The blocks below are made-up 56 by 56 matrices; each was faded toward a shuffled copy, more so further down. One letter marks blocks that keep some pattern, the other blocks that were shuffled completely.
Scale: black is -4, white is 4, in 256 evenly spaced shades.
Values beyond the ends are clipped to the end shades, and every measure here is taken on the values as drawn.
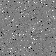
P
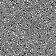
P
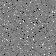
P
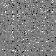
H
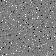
P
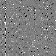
H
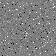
P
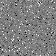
P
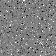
P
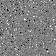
P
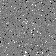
P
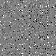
H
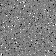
P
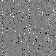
H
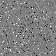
P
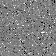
P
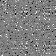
H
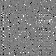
H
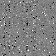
H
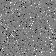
P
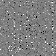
H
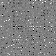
H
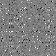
H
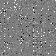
H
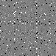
H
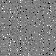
H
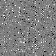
H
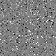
H
